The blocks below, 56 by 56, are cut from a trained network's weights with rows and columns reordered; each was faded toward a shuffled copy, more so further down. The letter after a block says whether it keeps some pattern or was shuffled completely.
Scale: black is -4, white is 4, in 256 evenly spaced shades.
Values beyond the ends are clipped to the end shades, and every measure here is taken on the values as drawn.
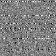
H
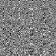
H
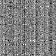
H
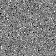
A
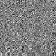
H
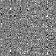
H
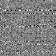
H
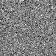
A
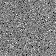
A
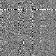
H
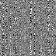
H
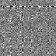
H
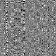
H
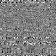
H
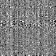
H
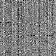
H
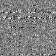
H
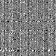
H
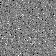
A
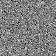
A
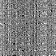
H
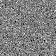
A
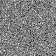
A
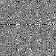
H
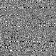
H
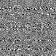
H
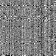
H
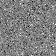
A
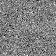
A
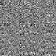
H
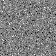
A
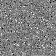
A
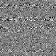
H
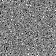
A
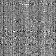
H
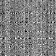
H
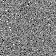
A
